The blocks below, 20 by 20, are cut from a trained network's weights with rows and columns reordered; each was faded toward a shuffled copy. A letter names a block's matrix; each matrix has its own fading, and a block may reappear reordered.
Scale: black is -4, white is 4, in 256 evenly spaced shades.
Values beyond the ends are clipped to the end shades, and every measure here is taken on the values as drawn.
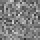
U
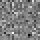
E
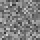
U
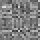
E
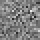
U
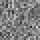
U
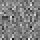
E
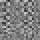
E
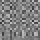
E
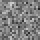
U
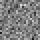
U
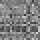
E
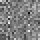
E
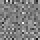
E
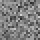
U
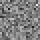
U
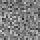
U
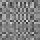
E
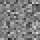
E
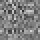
E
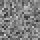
U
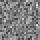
U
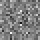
E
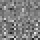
E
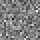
U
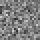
U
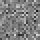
E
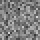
U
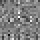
E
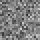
U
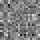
E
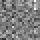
E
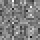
E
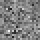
U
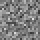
U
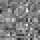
E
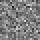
U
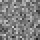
U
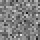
U
